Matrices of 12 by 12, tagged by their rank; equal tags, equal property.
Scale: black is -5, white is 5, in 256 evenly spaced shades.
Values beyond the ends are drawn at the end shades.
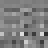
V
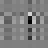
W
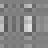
W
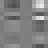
W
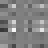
W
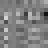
V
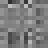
V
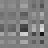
W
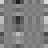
W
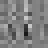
V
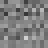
V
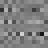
V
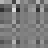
W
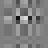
W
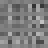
V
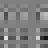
W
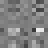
V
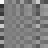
W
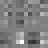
V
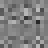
V
